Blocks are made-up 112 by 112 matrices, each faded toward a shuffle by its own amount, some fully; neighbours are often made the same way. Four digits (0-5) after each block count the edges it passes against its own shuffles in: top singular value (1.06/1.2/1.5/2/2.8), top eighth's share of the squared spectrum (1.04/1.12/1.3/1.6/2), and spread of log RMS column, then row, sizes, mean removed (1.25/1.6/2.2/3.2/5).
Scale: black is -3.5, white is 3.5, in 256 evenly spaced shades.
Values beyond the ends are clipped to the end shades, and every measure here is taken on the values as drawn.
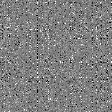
2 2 3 2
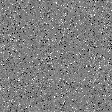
0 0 1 0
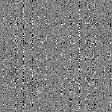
2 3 4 3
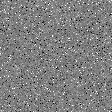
0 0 0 0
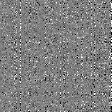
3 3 4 2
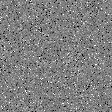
0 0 0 0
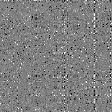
4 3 2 1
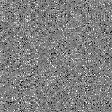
4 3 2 2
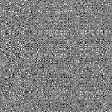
5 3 2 2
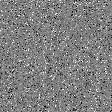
3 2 0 0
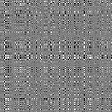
5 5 4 4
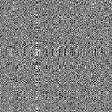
5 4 3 3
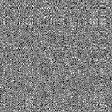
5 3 2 2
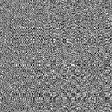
5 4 3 3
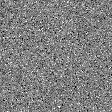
2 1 0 0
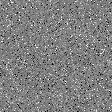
0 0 0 0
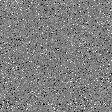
1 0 0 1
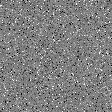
0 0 0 0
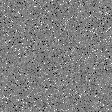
0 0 0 0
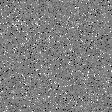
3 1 0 0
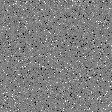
2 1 0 0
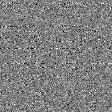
1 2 0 3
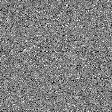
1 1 0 3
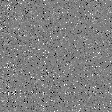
3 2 1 1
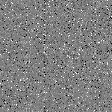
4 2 1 0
